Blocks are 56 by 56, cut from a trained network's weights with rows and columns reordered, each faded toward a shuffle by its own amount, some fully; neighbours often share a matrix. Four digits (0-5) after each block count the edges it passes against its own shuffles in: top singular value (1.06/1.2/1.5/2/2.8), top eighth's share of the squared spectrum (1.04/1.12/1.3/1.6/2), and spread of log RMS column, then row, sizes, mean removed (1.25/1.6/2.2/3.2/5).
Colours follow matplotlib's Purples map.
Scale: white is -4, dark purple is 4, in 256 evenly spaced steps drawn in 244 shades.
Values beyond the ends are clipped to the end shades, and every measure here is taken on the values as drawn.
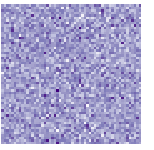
2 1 0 0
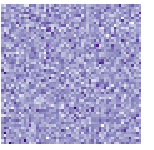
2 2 0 0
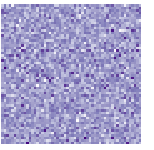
2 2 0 0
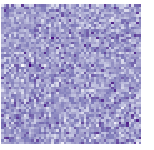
3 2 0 1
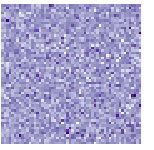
2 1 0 0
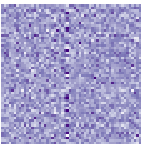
3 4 2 1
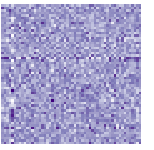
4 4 2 2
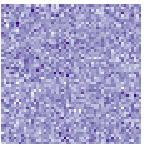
2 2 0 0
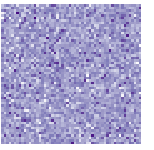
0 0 0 0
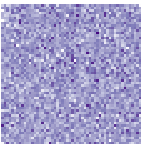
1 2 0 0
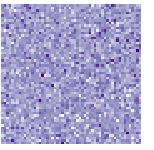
1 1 0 0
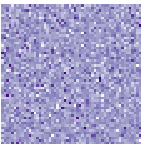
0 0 0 0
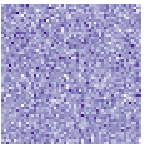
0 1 0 0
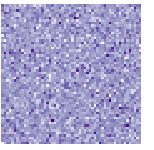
1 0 0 0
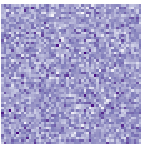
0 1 0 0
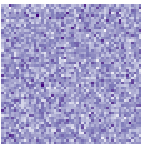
0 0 0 0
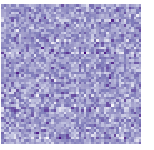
4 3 0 2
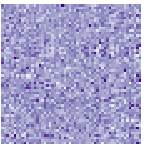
2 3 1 1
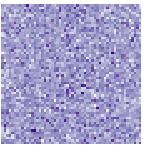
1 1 0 0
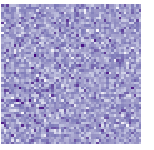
1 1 0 0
